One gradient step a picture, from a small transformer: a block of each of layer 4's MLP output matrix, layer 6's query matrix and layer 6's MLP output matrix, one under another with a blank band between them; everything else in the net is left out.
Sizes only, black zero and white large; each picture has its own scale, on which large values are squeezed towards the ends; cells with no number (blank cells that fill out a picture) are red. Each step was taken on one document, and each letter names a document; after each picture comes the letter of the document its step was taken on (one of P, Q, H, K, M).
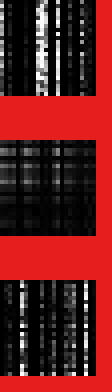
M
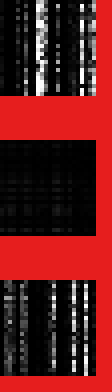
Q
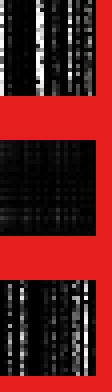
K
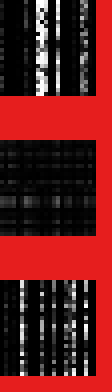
M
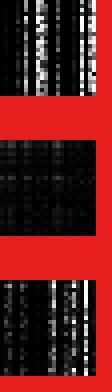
Q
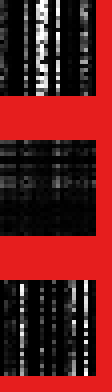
M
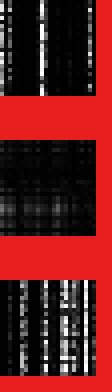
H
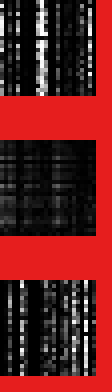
H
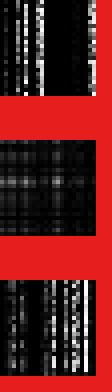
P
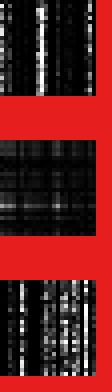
H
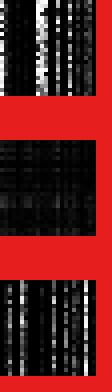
K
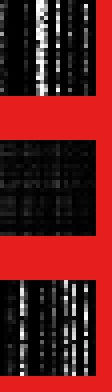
M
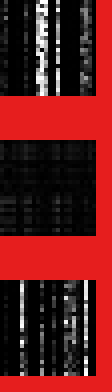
M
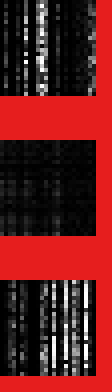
P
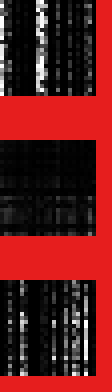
K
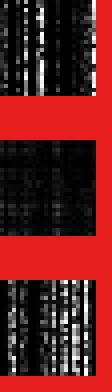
P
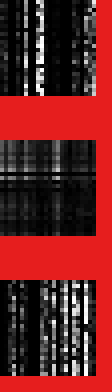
P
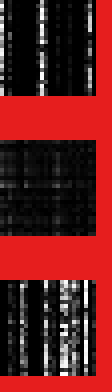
H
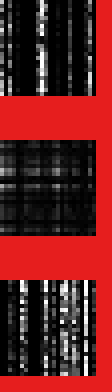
H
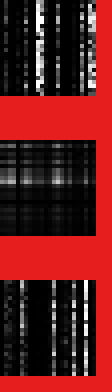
Q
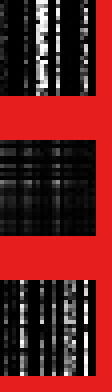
M
